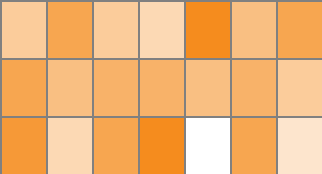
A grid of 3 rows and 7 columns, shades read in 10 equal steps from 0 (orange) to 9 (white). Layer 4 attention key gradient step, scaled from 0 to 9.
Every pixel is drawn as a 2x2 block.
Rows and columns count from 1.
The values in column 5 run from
0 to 9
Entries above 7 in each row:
0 0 1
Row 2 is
2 4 3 3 4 3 5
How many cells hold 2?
5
